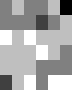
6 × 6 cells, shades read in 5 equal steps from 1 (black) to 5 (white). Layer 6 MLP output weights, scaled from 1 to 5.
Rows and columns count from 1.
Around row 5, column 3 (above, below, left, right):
4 5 4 3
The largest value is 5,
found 6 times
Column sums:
21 23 24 20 23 20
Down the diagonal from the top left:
3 3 5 5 3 5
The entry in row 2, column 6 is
4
